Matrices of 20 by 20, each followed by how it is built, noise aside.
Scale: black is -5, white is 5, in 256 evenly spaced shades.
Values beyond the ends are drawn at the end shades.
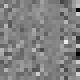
uneven columns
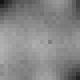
smooth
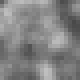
smooth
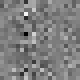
uneven columns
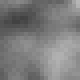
smooth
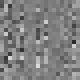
uneven columns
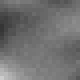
smooth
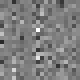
uneven columns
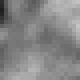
smooth
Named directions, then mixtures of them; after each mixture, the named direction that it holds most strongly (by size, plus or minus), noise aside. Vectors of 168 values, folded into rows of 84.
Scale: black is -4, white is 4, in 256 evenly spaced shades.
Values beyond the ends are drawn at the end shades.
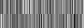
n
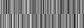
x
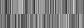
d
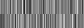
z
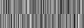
x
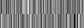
x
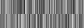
d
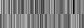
d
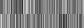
d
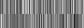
n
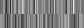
d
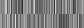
d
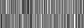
x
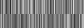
n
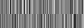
z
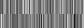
n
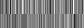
n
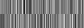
z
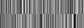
z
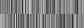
z
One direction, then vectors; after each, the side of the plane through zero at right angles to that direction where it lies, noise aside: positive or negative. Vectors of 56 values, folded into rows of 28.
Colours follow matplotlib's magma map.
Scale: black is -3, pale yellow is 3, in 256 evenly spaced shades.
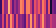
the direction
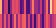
negative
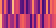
negative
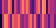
positive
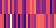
positive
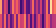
negative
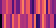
positive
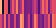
negative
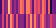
positive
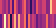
negative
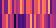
positive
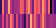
positive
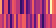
negative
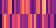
positive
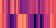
negative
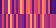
positive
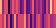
negative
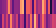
positive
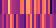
positive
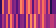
positive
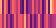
negative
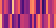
negative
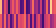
negative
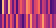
positive
